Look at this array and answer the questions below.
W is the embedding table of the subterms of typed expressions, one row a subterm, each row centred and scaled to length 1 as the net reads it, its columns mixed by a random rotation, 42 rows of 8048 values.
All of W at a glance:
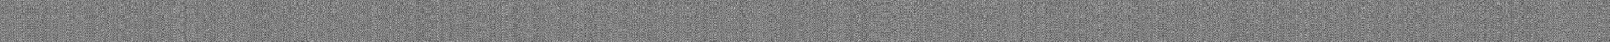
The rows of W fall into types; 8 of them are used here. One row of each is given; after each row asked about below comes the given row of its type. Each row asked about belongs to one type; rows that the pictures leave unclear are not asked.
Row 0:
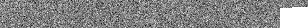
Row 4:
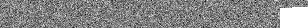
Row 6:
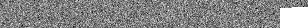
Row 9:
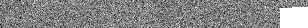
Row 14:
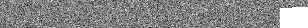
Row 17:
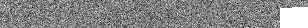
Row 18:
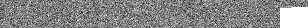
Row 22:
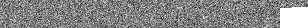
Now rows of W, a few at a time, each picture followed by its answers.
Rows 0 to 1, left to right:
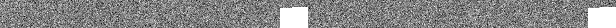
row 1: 6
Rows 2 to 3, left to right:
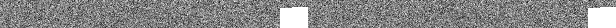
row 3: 17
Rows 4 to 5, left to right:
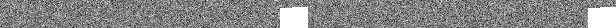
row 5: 14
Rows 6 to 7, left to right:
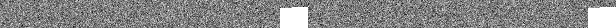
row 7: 18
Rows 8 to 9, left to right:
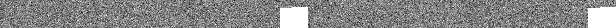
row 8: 18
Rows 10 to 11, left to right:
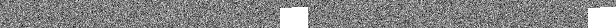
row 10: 6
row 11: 9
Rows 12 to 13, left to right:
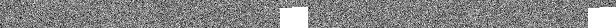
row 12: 9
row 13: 6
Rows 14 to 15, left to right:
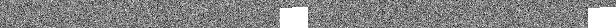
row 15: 0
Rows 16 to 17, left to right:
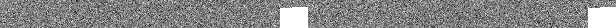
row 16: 0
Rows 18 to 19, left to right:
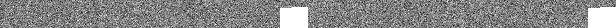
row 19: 0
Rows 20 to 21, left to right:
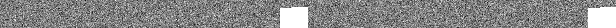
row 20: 22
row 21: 14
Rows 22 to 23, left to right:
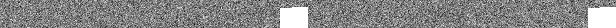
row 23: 17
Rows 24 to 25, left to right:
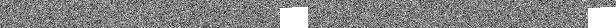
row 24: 9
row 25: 4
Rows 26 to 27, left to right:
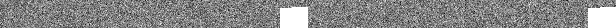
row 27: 14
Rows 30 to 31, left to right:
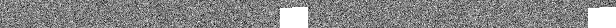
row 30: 0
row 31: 6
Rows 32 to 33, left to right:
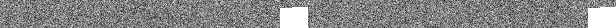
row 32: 17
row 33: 9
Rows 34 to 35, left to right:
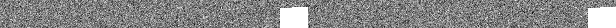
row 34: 22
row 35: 9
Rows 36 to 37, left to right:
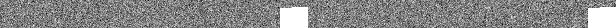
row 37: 22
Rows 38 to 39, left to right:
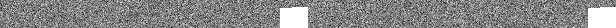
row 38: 6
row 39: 0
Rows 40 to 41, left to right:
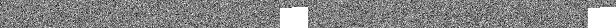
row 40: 14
